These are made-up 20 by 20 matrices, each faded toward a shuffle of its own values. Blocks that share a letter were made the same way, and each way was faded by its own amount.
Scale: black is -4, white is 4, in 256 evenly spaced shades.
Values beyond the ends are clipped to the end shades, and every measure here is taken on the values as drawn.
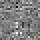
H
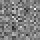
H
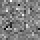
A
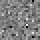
A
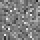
A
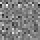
H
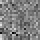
H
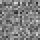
H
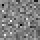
A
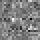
H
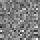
H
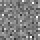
A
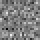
H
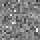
A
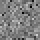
A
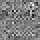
H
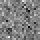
A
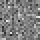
A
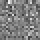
H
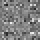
H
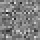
H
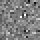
A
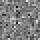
A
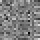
H
